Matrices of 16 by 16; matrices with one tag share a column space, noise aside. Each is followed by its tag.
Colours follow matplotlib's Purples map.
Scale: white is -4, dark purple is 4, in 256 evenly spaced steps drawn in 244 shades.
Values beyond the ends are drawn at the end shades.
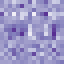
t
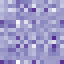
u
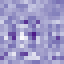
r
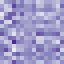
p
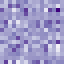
u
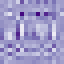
t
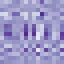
t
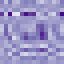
t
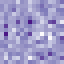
r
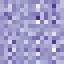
p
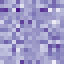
u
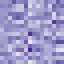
p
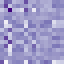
u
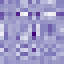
t
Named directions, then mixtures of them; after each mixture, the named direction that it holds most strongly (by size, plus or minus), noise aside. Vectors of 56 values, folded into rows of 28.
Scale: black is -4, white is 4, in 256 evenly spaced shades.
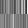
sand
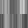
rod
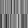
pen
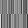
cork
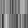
rod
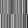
cork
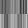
rod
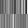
sand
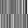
sand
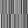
cork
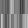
rod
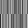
cork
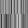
pen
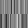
pen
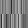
pen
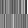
sand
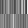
sand
